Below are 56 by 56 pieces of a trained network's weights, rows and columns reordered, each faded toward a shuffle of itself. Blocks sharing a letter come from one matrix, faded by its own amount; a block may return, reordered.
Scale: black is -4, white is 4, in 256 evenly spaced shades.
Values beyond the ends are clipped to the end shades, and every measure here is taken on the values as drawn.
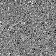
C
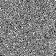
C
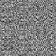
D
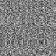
D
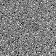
C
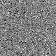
C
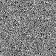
C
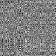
D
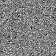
C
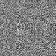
D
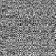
D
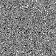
C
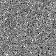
C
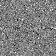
C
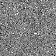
C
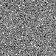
C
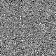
C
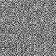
D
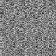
D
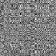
D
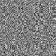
D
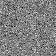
C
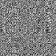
D
